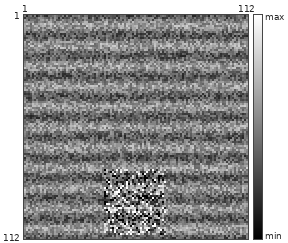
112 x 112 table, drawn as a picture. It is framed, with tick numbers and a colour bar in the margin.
On average the colour sits 50% of the way up the scale. The bottom middle is the roughest part. Stripes running across repeat 11 times from top to bottom. No overall slope runs across the table. In the bottom middle lies a patch that is rougher than the rest. The values follow a bell shape.
